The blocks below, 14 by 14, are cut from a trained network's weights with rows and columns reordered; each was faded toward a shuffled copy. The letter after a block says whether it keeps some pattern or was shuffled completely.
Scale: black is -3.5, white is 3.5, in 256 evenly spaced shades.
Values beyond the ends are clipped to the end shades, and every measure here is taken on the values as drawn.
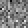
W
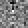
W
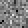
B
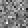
B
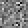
W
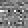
W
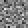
W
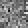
W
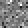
B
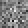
W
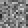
W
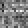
W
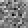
B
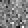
B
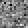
B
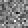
B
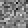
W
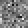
B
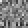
W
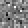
B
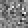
B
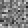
B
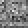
W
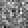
B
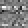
W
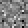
W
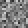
W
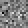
W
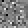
B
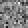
W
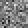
B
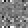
W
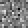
B
